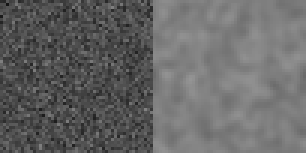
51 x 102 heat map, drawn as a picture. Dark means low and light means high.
It is made of 1 by 2 panels. Panel 1,1: low, fine-grained. Panel 1,2: middling, blotchy, faint in contrast.
